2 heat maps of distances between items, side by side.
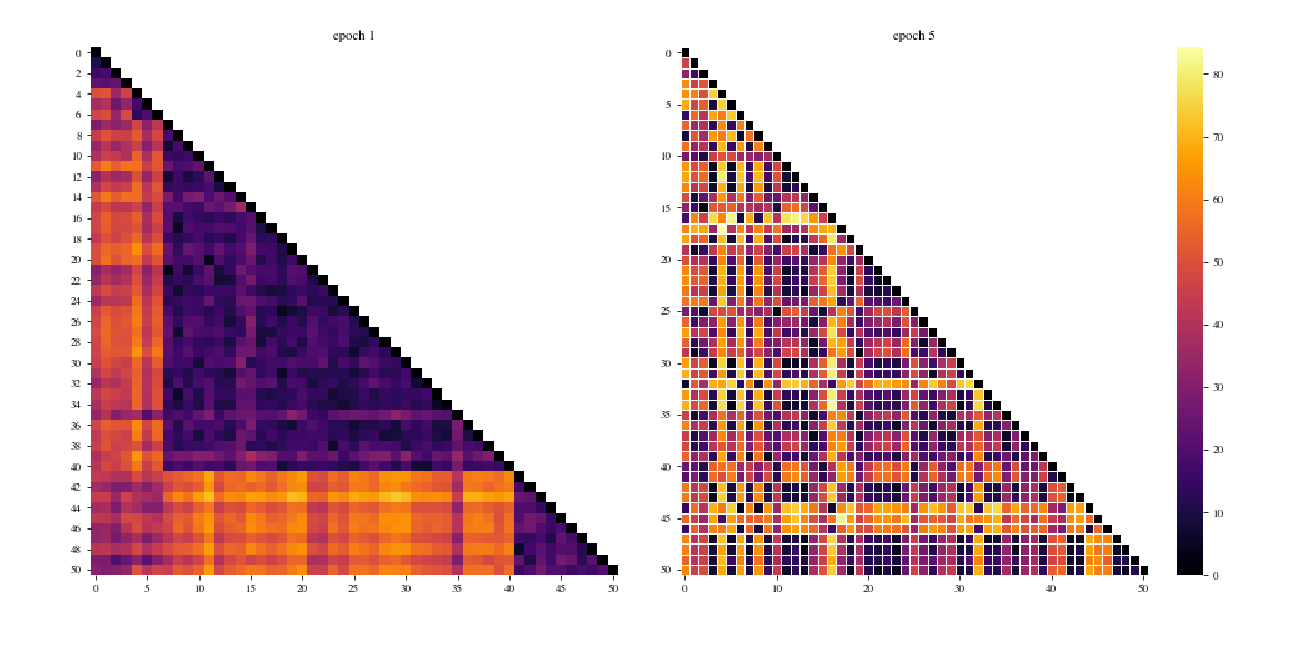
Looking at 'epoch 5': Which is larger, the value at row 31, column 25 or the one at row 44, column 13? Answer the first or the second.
the second
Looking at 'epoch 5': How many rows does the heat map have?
51
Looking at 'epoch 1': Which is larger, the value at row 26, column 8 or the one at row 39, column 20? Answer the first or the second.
the second
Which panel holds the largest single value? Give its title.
epoch 5
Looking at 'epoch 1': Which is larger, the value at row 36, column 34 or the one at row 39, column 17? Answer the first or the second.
the second
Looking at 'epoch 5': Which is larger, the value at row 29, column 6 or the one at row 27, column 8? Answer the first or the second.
the second
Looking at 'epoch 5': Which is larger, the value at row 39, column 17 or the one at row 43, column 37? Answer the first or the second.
the first
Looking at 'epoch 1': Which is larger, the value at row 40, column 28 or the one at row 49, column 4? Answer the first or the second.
the second
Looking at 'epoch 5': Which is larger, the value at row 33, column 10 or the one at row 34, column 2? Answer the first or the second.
the second
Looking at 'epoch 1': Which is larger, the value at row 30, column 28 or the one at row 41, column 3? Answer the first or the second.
the second
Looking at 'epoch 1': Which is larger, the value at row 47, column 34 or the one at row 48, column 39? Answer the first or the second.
the second
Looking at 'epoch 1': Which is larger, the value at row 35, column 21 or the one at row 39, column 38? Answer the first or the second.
the second
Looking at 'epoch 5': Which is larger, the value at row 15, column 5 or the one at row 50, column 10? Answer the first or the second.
the first
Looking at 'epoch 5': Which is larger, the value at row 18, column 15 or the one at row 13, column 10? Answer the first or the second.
the first
